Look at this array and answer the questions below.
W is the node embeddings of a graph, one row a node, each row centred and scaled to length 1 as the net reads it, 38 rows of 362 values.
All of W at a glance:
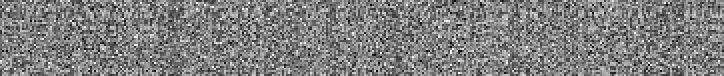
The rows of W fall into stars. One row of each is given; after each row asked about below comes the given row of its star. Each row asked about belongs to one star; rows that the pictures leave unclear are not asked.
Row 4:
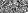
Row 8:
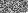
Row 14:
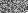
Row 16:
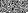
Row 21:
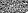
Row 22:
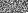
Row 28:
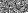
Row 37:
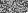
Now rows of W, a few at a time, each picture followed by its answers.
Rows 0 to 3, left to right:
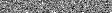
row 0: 14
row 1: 22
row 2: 28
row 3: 21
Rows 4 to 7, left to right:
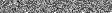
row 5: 4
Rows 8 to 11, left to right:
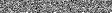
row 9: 21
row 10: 37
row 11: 16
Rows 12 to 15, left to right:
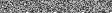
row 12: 37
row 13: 14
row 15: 22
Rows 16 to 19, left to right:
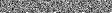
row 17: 8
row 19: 28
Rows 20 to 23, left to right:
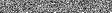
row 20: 8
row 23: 4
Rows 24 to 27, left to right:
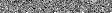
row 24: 22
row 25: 4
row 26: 8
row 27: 37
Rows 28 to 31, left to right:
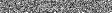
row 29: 21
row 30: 16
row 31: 14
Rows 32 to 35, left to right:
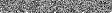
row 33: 21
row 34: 4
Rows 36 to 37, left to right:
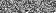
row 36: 22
